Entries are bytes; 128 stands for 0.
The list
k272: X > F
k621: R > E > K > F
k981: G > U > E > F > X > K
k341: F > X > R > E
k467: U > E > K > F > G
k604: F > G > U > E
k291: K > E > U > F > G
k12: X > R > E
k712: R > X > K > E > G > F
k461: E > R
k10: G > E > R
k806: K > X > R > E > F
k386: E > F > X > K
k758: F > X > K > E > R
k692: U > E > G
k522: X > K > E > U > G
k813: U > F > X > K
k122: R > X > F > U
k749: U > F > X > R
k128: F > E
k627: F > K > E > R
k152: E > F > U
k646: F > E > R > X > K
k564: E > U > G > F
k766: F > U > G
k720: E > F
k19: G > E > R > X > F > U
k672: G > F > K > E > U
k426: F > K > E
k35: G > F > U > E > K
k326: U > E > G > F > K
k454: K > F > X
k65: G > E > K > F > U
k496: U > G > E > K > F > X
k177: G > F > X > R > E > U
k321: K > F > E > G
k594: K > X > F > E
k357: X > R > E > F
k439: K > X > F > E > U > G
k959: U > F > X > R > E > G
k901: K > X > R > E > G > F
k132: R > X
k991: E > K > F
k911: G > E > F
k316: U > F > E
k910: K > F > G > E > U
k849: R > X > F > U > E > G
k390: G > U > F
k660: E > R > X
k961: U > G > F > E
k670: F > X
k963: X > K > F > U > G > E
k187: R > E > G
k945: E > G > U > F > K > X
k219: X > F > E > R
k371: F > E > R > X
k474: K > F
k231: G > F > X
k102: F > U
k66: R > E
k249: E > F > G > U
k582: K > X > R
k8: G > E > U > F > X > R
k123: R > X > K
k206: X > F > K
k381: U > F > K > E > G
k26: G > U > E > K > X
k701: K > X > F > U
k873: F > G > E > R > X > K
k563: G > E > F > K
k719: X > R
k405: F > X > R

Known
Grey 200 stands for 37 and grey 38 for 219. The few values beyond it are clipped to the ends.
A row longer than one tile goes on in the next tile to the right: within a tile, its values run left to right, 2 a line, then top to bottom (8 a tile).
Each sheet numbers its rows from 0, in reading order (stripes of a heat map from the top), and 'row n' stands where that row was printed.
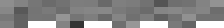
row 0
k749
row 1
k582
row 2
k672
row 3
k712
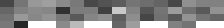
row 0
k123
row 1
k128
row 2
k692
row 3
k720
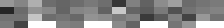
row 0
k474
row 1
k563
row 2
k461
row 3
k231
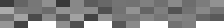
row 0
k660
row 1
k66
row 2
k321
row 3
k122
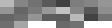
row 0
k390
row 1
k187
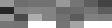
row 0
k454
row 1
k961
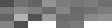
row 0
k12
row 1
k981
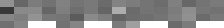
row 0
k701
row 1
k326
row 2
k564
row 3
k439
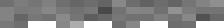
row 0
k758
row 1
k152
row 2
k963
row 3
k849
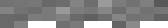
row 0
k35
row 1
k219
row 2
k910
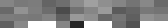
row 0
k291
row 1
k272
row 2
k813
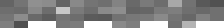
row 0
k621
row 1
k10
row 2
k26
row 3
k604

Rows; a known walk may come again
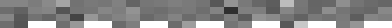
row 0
k405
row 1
k231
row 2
k439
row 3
k672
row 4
k426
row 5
k766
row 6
k496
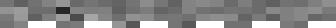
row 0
k522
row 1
k454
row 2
k991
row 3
k386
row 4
k627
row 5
k901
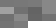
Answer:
k959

